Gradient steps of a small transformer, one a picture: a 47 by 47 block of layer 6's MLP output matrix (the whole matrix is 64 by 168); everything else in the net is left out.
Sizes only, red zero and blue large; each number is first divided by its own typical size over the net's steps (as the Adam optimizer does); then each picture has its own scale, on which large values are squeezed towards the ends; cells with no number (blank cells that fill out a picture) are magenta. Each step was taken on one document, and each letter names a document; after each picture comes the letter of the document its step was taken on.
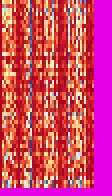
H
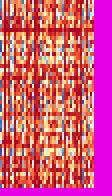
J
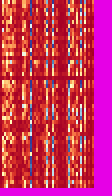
H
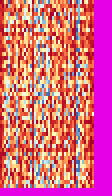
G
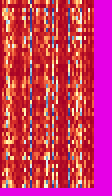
H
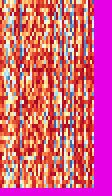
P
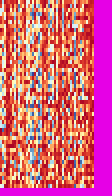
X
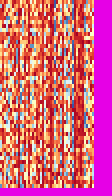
P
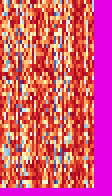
P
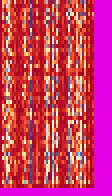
H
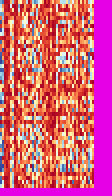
J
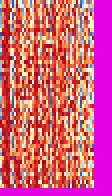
J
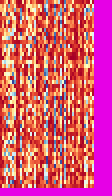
P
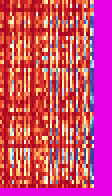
J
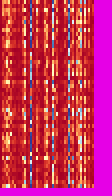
H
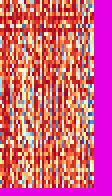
J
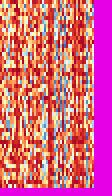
P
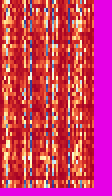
H
